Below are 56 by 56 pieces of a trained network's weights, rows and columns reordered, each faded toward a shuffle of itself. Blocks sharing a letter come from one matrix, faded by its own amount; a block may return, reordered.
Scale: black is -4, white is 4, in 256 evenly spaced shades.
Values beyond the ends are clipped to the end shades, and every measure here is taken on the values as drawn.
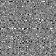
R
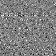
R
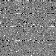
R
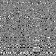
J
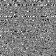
R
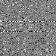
J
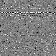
J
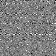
R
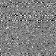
J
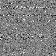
R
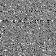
R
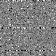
R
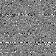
J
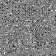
R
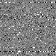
J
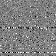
J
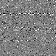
J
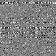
J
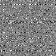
R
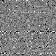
R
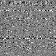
J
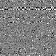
J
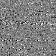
R
